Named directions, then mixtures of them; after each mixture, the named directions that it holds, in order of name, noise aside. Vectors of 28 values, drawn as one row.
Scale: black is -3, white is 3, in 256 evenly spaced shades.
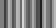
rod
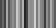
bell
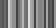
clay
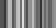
bell, clay, rod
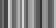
clay, rod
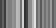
bell, rod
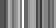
bell, clay, rod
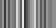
bell, rod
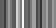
bell, rod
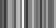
bell, clay, rod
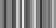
bell, rod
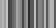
clay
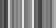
clay, rod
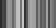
bell, clay, rod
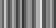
rod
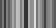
bell
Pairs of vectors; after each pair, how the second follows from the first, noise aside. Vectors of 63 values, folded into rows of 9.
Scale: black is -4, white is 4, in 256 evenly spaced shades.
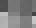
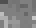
partly zeroed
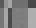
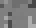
partly zeroed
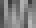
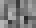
wrapped around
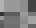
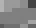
partly zeroed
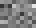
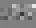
partly zeroed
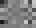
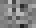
wrapped around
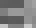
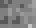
partly zeroed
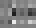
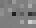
partly zeroed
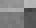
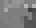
partly zeroed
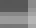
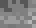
partly zeroed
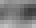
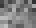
shuffled
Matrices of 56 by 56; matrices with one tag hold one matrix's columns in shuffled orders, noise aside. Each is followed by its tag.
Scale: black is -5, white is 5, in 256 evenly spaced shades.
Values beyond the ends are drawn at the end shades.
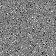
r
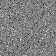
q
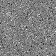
q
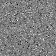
q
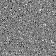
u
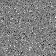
r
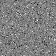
q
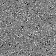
q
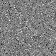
q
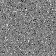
u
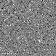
u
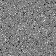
q
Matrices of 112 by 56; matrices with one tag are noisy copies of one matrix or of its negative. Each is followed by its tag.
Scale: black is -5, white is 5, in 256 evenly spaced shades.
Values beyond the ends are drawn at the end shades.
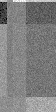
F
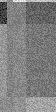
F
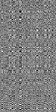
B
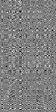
B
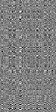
B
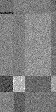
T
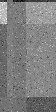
F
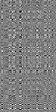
B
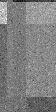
F
